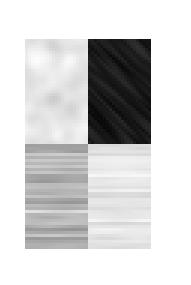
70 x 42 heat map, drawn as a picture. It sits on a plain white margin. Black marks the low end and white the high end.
The table splits into 2 rows of 2 panels. Panel 1,1: very high, blotchy, faint in contrast. Panel 1,2: very low, slanting down to the right, faint in contrast. Panel 2,1: high, streaked across. Panel 2,2: very high, streaked across, faint in contrast.
